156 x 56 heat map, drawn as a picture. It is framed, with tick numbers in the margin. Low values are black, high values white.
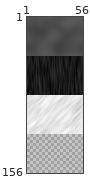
The table splits into 4 rows of 1 panel. Panel 1,1: low, smooth, faint in contrast. Panel 2,1: very low, streaked downward, faint in contrast. Panel 3,1: very high, slanting up to the right, faint in contrast. Panel 4,1: high, checkered.
